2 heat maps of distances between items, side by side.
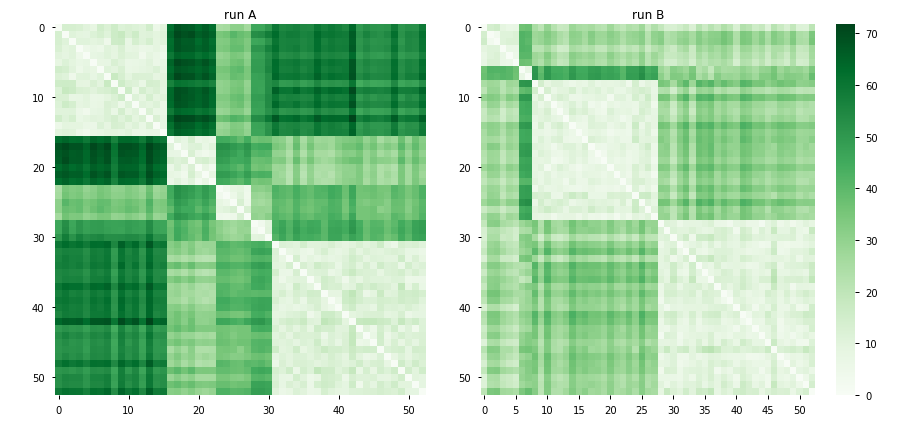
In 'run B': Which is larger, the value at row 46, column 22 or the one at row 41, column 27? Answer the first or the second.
the second
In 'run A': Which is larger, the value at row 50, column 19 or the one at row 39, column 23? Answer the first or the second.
the second
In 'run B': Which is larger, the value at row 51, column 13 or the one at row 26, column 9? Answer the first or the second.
the first
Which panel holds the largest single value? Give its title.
run A
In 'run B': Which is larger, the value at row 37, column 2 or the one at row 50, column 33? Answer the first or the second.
the first
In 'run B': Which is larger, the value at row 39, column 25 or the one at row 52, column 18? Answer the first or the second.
the first
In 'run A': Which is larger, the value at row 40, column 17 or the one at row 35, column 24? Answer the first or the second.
the second
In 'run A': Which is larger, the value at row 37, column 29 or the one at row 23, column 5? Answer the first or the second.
the first
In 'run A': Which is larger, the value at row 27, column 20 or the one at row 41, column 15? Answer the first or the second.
the second
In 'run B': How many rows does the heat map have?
53
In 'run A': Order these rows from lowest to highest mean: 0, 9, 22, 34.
34, 22, 0, 9
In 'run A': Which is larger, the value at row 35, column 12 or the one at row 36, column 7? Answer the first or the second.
the second
